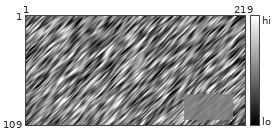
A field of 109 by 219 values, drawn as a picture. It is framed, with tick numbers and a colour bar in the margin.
An odd patch, calmer than its surroundings, sits in the bottom right. The grain runs diagonally up to the right. The bottom right is the smoothest part. Neither half mirrors the other. No row or column stands out. Overall the values sit about 50% of the way up the scale. There is no overall slope.
